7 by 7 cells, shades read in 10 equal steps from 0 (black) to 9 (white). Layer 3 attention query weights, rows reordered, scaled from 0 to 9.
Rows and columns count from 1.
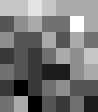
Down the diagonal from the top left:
7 5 3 4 1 3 1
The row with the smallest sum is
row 6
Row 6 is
2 0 2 4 5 3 3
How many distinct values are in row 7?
6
